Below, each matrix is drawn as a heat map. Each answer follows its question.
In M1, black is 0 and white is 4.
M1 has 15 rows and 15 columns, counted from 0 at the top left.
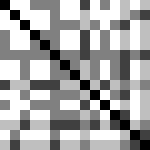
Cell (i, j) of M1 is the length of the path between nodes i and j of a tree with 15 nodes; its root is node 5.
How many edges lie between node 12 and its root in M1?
1
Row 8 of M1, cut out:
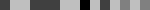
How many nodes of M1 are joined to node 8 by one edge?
5
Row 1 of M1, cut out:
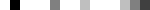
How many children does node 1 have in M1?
0
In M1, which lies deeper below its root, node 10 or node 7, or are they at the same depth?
the same depth
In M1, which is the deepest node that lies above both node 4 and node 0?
8
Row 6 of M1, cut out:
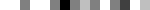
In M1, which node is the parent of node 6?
12
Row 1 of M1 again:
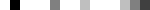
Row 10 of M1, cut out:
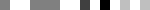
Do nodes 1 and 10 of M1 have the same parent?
no
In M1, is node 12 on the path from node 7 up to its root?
yes
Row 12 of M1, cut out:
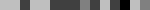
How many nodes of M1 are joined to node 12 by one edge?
6
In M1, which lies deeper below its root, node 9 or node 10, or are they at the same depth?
the same depth
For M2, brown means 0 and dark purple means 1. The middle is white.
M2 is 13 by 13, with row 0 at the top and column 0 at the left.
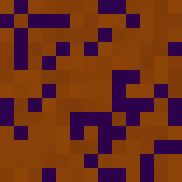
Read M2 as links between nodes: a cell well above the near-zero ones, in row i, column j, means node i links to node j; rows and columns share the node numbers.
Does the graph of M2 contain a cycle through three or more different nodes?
yes
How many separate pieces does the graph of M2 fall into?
1
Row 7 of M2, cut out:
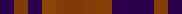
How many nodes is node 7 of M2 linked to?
6
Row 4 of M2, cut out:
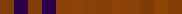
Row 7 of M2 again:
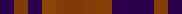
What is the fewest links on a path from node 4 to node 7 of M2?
3
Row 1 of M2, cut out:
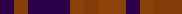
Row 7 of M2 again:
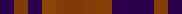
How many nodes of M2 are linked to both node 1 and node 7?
3
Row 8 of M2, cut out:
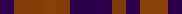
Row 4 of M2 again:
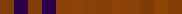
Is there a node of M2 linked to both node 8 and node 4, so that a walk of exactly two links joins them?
no
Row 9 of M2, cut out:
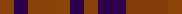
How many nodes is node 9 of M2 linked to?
4
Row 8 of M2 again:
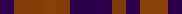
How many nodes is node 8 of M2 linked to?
6
